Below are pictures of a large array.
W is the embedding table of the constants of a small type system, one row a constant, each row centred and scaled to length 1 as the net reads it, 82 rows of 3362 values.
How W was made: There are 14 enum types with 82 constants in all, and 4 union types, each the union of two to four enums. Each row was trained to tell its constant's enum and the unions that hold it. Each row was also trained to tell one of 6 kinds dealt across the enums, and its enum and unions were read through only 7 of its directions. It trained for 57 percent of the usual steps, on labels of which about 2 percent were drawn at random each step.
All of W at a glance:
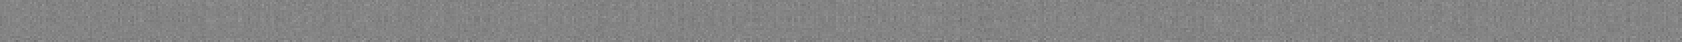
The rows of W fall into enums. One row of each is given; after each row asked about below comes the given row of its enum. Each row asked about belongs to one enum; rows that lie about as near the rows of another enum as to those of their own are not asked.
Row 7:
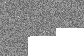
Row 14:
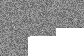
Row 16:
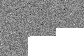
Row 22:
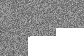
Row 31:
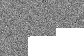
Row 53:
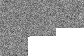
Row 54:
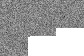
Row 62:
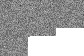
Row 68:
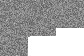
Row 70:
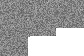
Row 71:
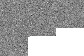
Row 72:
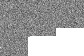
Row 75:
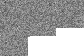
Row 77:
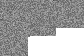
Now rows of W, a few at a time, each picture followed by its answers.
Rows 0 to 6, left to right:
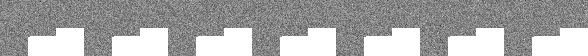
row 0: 77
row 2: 16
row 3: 77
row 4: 31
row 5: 14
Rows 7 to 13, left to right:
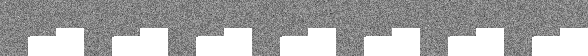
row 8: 70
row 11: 7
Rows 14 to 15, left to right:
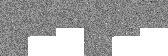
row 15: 22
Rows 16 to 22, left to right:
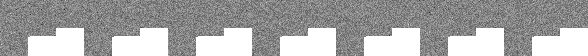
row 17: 22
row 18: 53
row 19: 72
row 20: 31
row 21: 16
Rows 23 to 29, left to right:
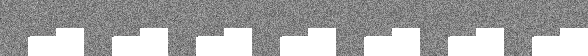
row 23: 54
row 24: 77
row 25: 54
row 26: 70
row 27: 22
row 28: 22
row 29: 70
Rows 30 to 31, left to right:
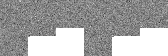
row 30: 62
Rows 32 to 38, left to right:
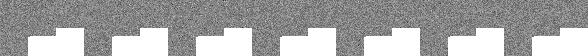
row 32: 53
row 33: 16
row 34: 77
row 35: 54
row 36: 75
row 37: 7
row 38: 77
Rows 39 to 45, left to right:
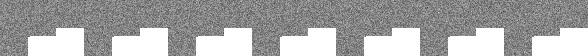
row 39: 7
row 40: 54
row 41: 54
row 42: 7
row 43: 70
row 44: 7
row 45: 54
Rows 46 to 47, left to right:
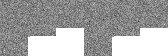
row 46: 53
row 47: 72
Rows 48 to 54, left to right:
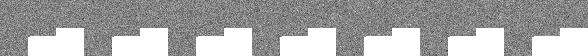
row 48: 62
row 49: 75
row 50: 70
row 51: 53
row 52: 16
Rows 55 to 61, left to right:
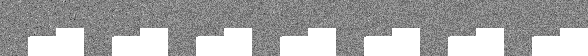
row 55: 53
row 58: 75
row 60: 68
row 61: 75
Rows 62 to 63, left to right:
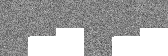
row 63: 14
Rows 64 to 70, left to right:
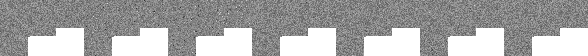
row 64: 31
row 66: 53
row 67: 70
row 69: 31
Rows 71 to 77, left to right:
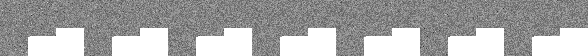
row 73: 22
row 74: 72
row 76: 31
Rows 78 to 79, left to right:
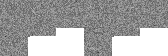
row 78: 7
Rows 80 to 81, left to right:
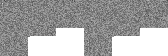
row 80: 77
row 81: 72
